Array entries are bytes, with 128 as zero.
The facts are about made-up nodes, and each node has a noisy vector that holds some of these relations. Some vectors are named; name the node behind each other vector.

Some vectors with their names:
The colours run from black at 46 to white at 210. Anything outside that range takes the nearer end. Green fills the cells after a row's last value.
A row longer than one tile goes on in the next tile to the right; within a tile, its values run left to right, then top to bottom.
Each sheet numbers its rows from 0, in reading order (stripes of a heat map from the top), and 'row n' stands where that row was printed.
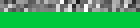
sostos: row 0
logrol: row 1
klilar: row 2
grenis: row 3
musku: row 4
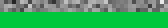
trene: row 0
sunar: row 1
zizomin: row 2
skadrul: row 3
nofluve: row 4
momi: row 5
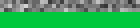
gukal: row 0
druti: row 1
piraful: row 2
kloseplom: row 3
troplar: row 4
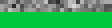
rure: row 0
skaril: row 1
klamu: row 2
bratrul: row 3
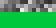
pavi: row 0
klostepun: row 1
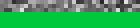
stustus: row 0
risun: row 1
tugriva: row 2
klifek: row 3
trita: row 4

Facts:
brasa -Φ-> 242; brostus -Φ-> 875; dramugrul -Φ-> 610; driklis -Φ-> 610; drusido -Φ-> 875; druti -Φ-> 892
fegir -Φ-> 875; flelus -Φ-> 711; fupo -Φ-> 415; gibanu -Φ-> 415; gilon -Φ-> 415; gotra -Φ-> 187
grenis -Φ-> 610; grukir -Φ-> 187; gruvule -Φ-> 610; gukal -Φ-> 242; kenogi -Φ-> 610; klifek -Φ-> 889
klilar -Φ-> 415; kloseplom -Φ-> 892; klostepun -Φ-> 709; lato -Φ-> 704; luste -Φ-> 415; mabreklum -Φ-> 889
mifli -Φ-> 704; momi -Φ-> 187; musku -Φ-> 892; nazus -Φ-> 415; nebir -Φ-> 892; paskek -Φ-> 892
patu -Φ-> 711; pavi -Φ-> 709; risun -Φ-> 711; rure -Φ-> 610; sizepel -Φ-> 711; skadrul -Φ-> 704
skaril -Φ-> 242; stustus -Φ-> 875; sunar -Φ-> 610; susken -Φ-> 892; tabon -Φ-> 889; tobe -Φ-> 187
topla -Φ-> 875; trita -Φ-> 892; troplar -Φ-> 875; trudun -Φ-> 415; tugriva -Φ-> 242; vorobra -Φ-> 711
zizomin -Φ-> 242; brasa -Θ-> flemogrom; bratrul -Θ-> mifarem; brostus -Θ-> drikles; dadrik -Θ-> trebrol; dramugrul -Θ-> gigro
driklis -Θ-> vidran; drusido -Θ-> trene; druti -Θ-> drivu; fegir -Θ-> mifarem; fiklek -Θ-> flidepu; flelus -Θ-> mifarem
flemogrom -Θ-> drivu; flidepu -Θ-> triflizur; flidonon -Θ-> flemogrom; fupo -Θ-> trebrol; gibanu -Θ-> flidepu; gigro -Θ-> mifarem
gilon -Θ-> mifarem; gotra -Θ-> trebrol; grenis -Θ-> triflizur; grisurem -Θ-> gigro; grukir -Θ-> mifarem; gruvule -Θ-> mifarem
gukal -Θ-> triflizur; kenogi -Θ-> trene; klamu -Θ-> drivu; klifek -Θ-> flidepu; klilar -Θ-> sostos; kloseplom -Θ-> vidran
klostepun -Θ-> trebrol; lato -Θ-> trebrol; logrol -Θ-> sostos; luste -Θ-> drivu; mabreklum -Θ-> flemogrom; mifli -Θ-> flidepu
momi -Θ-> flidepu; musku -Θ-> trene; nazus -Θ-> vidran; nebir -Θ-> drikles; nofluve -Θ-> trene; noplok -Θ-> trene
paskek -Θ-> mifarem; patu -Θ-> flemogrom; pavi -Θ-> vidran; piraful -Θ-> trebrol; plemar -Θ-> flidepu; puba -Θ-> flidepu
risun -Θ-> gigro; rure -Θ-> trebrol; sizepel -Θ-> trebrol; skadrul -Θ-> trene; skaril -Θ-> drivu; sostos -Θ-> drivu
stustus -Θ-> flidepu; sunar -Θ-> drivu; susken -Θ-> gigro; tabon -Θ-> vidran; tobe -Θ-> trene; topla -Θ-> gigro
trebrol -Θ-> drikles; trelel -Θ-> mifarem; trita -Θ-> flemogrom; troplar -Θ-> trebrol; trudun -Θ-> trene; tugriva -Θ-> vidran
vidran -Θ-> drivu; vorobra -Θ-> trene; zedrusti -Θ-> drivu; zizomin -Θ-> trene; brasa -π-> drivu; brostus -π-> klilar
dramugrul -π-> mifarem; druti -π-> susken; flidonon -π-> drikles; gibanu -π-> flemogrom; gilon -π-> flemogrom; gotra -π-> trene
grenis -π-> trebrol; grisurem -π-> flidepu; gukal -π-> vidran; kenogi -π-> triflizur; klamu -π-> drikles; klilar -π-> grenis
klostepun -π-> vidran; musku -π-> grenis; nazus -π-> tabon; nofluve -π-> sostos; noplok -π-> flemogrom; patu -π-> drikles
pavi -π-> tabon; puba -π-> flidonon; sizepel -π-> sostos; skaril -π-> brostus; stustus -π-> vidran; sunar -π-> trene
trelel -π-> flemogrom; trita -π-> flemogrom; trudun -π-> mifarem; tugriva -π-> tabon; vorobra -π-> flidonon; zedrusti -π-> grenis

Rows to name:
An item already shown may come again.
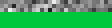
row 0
lato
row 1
drikles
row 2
gotra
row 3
grisurem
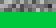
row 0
gruvule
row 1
nebir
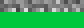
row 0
luste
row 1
luste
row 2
sizepel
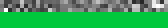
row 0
flemogrom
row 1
tabon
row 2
drusido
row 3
kloseplom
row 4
nazus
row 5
flidonon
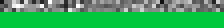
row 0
flidonon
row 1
flidepu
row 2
gibanu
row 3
logrol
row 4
trudun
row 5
zedrusti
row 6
skadrul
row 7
klifek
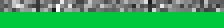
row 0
patu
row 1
noplok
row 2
grenis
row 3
dramugrul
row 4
nebir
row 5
gilon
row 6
driklis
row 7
tabon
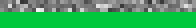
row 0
tugriva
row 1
fupo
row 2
luste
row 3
puba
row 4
tobe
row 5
gotra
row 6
vorobra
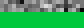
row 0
brostus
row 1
vorobra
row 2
trelel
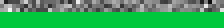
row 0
trebrol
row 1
tabon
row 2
triflizur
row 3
mabreklum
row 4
grukir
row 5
sunar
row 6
kenogi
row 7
vidran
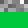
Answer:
mifli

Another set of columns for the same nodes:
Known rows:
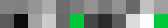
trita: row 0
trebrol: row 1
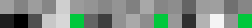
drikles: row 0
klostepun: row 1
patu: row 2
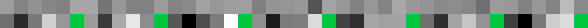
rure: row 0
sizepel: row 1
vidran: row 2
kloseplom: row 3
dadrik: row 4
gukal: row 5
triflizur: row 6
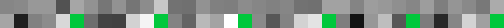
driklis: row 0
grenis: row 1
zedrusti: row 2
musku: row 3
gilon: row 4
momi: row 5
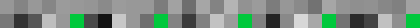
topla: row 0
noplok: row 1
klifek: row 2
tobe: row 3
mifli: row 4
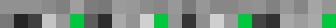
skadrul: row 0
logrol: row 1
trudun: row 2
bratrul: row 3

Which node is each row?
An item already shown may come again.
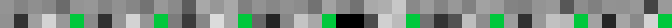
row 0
kenogi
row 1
dramugrul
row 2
mabreklum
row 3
zizomin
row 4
flemogrom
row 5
troplar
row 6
sunar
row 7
tugriva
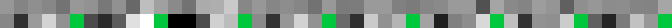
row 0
dramugrul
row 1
trebrol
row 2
flemogrom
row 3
dramugrul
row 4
klamu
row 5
driklis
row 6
nazus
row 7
nebir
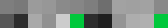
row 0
logrol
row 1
flidonon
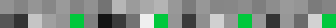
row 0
puba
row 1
tabon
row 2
trudun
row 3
pavi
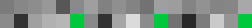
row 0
druti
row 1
gotra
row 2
rure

